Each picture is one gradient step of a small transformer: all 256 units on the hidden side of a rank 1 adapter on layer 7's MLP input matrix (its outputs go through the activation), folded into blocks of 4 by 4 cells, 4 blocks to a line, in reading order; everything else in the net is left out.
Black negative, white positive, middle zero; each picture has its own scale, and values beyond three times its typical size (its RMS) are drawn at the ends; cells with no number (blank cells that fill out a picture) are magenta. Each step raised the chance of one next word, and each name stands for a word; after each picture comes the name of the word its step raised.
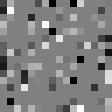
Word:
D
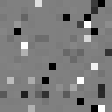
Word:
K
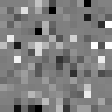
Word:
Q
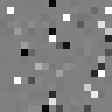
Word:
D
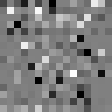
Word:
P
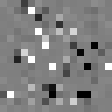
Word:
Q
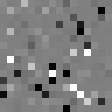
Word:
K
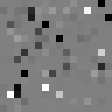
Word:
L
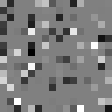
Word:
P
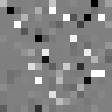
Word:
P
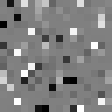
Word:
P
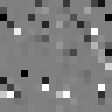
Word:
L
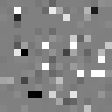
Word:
P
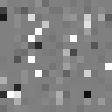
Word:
Q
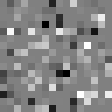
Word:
K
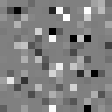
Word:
D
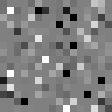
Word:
Q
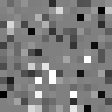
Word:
L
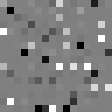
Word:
Q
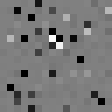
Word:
L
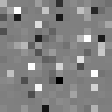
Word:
P
